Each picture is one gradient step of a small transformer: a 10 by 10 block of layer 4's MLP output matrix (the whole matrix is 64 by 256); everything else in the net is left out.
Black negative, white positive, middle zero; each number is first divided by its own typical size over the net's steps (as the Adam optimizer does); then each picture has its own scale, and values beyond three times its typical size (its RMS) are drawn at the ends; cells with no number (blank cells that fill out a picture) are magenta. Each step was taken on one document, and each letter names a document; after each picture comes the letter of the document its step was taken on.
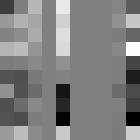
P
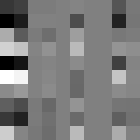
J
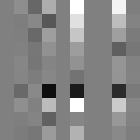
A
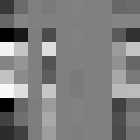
J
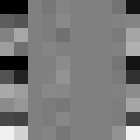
P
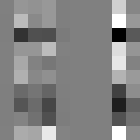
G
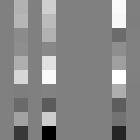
G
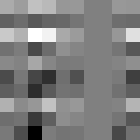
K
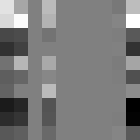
P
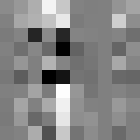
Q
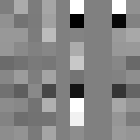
A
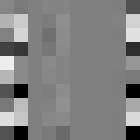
P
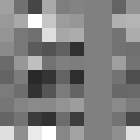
K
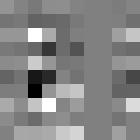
K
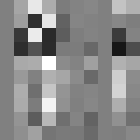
Q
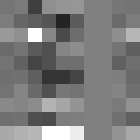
K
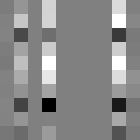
G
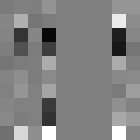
G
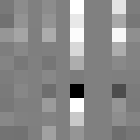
A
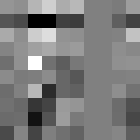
K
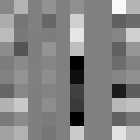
A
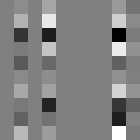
G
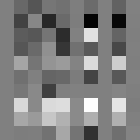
Q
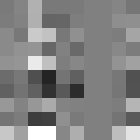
K
